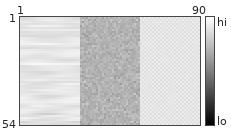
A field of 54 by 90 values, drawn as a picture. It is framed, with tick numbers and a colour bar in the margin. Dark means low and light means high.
The table splits into one row of 3 panels. Panel 1,1: very high, streaked across, faint in contrast. Panel 1,2: high, fine-grained, faint in contrast. Panel 1,3: very high, checkered, faint in contrast.
